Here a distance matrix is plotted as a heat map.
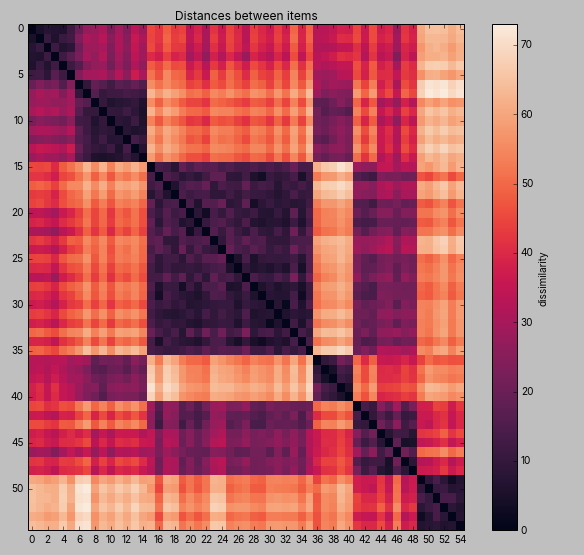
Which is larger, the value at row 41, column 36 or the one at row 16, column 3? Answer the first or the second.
the first
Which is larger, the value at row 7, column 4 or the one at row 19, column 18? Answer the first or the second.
the first
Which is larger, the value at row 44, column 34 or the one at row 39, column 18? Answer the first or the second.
the second
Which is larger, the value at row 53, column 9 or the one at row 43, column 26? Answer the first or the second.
the first
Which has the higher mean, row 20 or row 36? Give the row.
36
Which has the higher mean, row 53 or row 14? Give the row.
53
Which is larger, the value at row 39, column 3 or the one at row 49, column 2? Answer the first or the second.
the second
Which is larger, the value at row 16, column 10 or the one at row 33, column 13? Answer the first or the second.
the second
